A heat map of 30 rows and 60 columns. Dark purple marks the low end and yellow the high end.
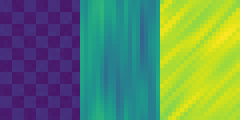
The table splits into one row of 3 panels. Panel 1,1: very low, checkered, faint in contrast. Panel 1,2: middling, streaked downward. Panel 1,3: very high, slanting up to the right, faint in contrast.
